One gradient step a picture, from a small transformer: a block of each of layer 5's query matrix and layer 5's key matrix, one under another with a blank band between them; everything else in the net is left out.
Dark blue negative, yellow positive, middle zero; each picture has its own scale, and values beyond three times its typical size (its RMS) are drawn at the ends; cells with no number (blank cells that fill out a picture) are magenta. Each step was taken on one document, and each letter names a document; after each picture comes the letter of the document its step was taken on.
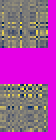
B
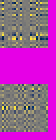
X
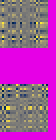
B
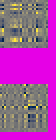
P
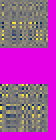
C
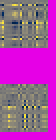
P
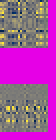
P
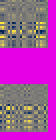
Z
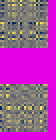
Z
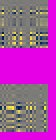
X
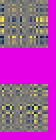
C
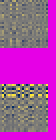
C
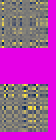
B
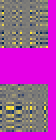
X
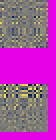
B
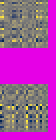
P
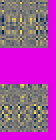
C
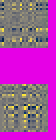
C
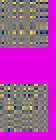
X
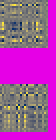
P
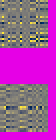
B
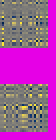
C
